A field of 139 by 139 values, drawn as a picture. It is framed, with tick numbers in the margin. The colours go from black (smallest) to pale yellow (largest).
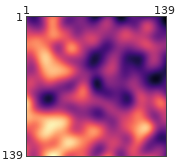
Lone odd cells: none. Mirror symmetry: none. Ninth with the highest average: bottom left. Grain: smooth. Slope: up to the bottom left.
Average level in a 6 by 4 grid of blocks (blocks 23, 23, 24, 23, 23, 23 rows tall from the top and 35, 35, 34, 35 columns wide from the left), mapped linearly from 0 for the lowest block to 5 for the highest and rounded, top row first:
3 2 1 1 | 4 2 1 1 | 4 2 1 0 | 1 2 1 2 | 5 3 2 3 | 4 4 2 2
